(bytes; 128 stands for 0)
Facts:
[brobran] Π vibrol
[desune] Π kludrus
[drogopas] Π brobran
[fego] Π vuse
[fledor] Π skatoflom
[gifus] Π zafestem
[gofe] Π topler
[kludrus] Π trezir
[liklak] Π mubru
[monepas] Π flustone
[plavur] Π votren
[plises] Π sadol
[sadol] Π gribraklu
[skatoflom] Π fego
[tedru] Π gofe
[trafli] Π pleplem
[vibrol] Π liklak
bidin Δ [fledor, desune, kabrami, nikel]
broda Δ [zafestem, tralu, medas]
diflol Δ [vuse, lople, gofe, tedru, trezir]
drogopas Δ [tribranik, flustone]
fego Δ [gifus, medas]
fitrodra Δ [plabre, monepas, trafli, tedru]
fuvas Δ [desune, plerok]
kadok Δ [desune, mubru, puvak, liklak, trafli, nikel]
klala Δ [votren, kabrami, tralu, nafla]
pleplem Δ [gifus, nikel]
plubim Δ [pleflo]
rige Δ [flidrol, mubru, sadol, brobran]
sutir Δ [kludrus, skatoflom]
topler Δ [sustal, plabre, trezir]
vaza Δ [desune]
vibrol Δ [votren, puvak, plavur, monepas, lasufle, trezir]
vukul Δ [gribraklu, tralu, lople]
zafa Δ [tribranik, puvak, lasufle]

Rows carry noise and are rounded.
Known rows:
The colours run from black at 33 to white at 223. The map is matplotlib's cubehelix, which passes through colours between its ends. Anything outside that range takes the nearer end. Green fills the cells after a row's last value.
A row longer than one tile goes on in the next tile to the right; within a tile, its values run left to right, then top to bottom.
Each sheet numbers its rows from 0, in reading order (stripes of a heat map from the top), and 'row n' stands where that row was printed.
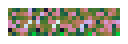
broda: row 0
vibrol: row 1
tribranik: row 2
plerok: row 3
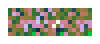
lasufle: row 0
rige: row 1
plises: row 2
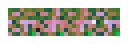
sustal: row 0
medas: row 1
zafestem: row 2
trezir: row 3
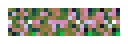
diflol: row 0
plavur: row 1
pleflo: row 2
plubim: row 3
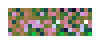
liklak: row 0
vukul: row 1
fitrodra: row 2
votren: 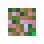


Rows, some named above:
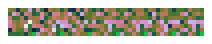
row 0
zafa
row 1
trafli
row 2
bidin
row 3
votren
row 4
plises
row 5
lople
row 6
sustal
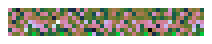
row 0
trafli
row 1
drogopas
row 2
bidin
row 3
gifus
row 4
fledor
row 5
fego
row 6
monepas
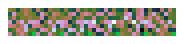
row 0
gribraklu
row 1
tedru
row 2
plabre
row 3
topler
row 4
pleflo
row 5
bidin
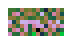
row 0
sustal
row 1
pleplem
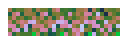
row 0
flustone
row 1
tribranik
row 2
tralu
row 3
nikel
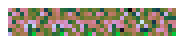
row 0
mubru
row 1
puvak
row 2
kabrami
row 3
plises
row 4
kadok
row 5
desune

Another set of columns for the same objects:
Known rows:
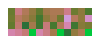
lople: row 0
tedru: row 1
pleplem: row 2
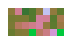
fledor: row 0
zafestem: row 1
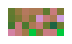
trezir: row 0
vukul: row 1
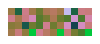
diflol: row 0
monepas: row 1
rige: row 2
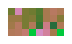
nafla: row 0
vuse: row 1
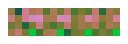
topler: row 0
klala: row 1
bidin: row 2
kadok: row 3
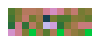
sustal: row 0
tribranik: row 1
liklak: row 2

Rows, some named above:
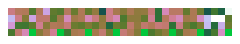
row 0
broda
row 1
gifus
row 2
klala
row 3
topler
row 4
trafli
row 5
zafa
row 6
klala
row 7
plubim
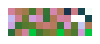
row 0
fego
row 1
zafa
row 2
pleflo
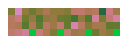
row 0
tralu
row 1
trafli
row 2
lasufle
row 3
vibrol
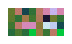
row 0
plerok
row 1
flustone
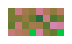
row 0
votren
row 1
mubru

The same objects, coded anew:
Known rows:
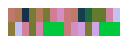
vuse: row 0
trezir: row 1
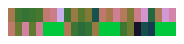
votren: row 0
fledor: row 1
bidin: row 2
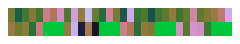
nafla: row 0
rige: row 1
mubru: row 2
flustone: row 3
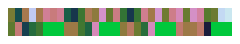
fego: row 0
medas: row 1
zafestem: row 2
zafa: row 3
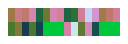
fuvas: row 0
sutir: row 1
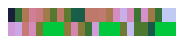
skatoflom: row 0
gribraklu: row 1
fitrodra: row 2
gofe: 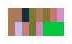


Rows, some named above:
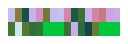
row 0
diflol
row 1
vukul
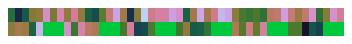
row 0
tralu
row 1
puvak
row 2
broda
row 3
klala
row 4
votren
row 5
bidin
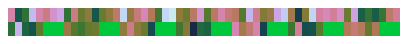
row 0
vukul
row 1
plerok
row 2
vibrol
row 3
pleplem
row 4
drogopas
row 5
broda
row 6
trafli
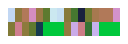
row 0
vibrol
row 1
lople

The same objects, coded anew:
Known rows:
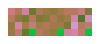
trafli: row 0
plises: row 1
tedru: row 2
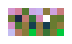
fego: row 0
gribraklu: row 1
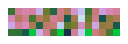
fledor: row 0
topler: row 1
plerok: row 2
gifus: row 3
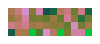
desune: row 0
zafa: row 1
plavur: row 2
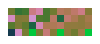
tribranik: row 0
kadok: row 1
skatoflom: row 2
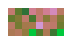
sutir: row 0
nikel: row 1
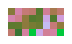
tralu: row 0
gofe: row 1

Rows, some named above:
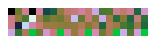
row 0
pleflo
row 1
zafa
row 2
lople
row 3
vukul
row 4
broda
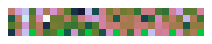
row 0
plerok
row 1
gribraklu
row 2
drogopas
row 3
nafla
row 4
klala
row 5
diflol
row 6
vukul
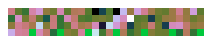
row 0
diflol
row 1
pleplem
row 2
votren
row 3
plubim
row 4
gribraklu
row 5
rige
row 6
liklak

